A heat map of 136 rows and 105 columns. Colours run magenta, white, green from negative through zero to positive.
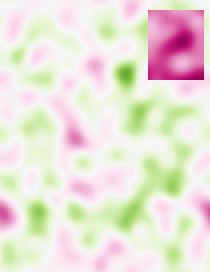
The top right is the ninth with the lowest average. The top right is the roughest part. An odd patch, lower than its surroundings, sits in the top right. The halves do not mirror each other.
